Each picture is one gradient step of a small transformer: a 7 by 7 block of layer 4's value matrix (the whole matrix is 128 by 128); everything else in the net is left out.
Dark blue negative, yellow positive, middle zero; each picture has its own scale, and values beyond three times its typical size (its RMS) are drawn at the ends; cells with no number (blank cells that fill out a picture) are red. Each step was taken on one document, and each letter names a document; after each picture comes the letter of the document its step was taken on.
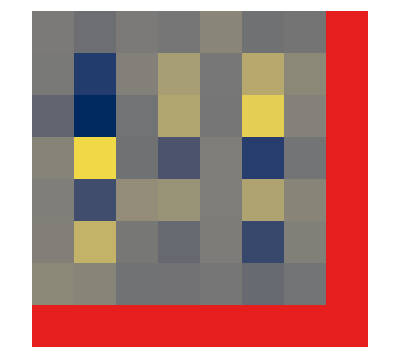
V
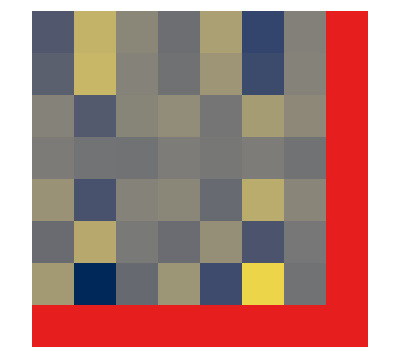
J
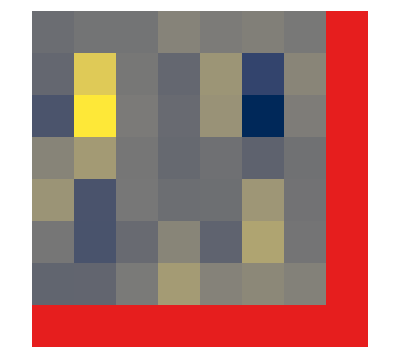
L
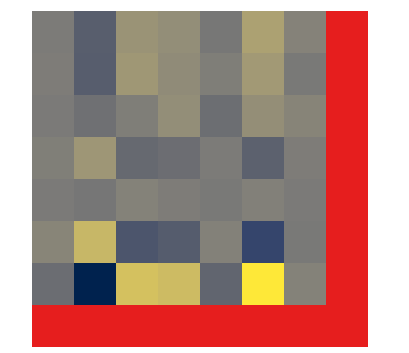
V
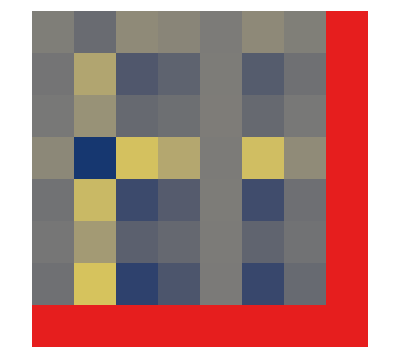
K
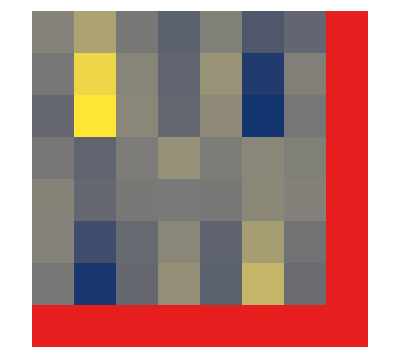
L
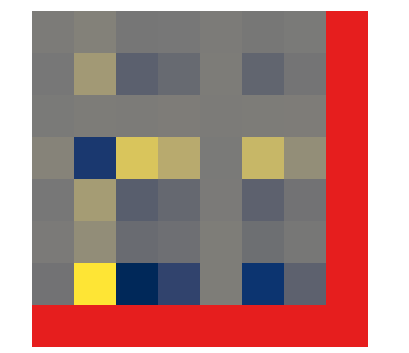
K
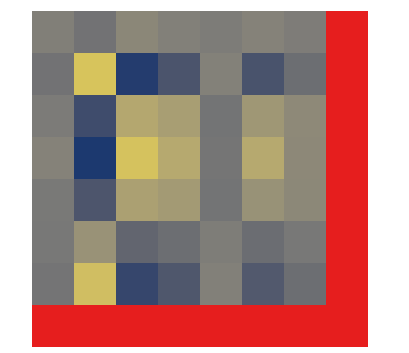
K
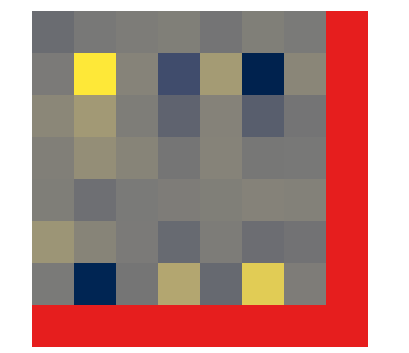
L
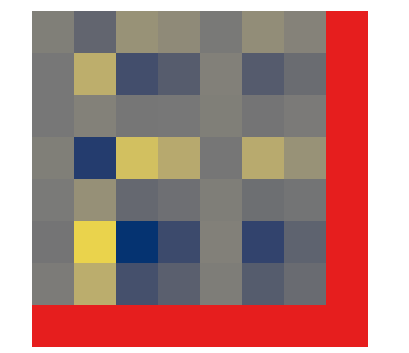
K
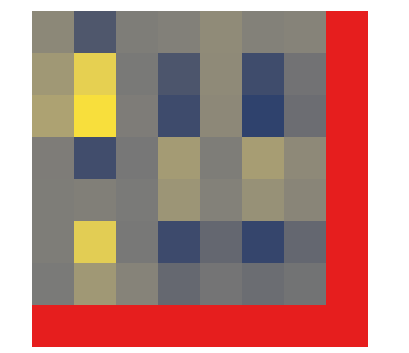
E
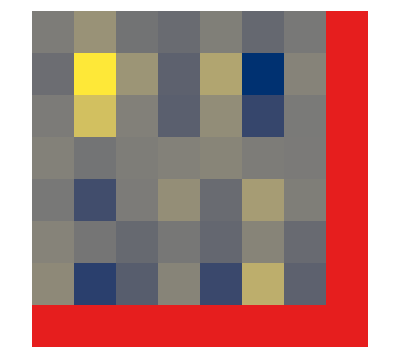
L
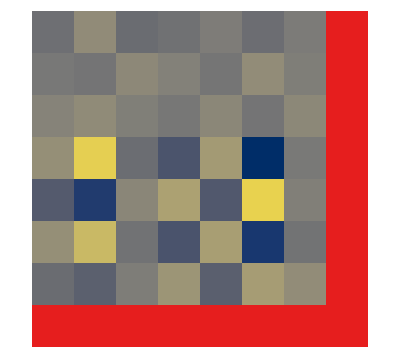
V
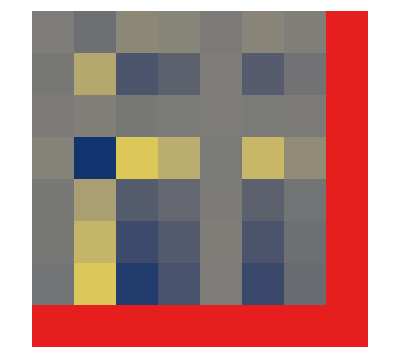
K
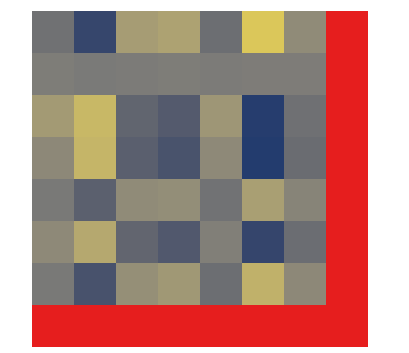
V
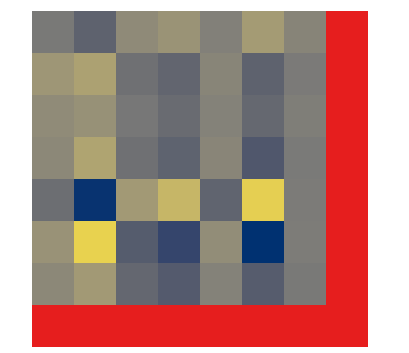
V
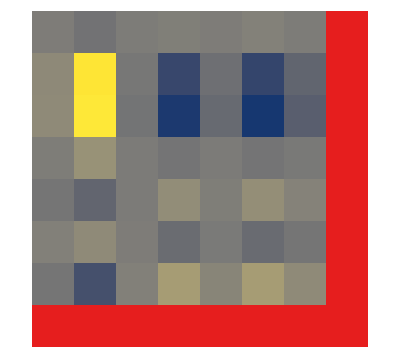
E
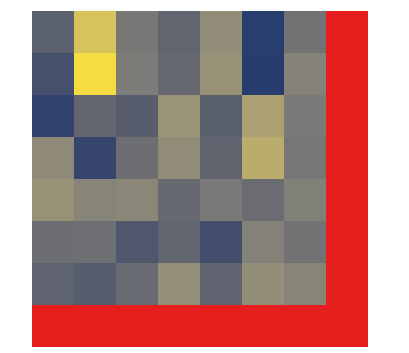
L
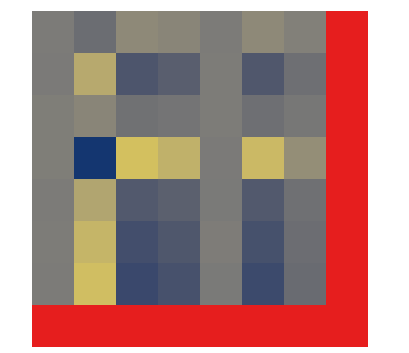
K
